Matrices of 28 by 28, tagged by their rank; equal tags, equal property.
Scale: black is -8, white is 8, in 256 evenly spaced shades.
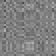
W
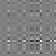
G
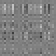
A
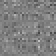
W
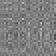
W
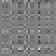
A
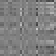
A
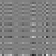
G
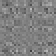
W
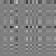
G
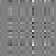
G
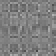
W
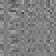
W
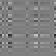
G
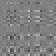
A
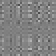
A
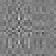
W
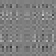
A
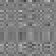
A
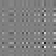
G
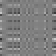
G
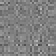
W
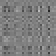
A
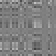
A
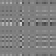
G
